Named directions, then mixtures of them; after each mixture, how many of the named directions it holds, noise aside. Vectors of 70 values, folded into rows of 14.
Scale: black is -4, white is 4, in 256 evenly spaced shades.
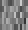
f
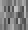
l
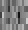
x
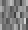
one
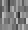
two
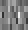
one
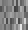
three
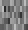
three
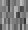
three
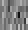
three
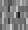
three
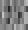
two
